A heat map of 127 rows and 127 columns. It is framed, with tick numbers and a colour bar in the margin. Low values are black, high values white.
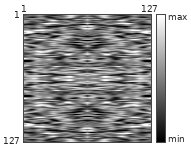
Average level on the scale: 50%. Grain: streaks across. Slope: none. Histogram: bell-shaped. Mirror symmetry: left to right and top to bottom.
